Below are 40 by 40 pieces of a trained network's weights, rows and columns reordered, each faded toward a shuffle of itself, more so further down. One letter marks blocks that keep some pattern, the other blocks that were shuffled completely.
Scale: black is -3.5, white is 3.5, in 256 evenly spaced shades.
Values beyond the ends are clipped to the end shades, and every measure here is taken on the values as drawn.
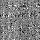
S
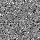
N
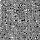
S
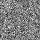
N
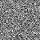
S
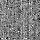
S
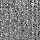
S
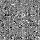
S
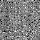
S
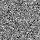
N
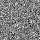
N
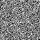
N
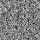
N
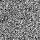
N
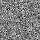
N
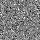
N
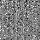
S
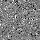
N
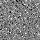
N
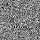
S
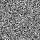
N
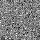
N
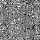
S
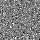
N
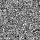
N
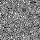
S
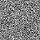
S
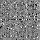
S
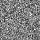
S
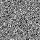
N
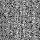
S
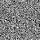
S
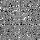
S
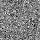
N
